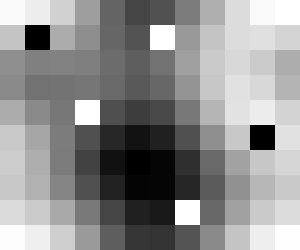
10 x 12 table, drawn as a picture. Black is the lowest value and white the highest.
The ninth with the highest average is the top right. Five lone cells stand out: three far higher and two far lower than their neighbours. The top right is the calmest part.
